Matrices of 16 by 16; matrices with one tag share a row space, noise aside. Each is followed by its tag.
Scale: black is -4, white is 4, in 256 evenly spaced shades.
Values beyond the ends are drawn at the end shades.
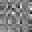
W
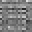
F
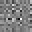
W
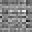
F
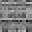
F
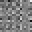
W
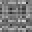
F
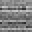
F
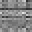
F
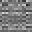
F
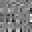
W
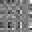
W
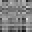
F
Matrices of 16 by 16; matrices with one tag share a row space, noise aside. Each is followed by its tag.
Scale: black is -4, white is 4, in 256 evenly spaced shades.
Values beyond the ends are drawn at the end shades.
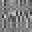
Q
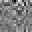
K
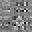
K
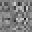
K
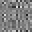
Q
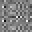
Q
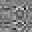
K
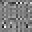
Q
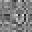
K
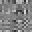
K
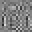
Q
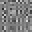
Q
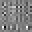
Q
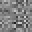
K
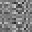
K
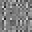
Q
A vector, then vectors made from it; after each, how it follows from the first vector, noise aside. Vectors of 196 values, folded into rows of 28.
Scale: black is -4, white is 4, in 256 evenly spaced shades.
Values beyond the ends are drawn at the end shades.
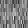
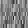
sign-scrambled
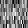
scaled up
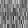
negated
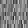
sign-scrambled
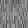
shrunk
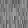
shrunk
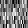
scaled up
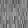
shrunk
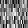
scaled up
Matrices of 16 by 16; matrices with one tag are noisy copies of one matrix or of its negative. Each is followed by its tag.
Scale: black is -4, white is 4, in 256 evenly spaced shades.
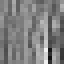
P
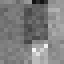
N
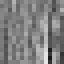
P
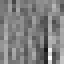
P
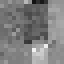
N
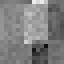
N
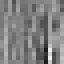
P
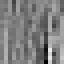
P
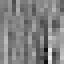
P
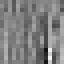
P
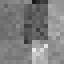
N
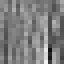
P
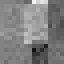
N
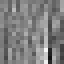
P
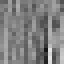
P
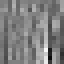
P
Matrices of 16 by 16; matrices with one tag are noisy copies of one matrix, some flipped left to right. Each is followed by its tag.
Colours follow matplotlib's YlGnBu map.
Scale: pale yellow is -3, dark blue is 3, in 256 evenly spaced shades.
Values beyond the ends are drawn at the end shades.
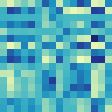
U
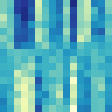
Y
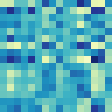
U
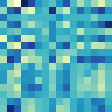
U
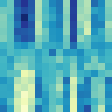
Y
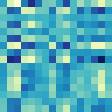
U
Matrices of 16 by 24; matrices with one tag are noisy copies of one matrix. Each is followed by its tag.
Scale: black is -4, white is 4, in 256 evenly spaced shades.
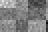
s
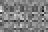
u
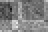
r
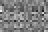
u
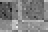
r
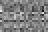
u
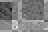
r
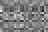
u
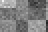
s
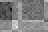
r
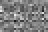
u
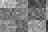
s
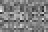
u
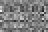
u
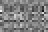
u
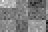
s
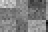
s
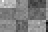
s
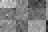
s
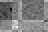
r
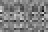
u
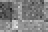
r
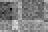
r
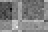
r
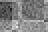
r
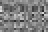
u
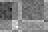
r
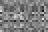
u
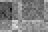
r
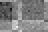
r
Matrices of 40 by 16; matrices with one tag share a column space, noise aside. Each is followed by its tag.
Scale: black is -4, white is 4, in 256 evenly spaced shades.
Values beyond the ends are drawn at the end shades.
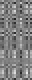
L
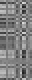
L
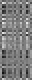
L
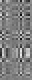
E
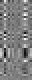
E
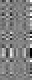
E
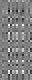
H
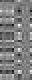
H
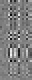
E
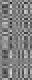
L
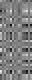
H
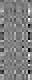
H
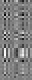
E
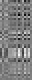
E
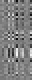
E
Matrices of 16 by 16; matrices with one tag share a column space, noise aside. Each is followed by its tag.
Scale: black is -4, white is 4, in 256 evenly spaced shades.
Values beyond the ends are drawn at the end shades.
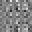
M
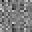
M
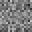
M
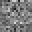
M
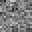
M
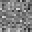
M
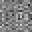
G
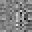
G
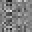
M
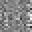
G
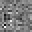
G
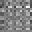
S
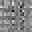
S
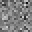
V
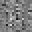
G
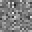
V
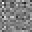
V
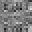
M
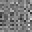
G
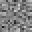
M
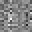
G
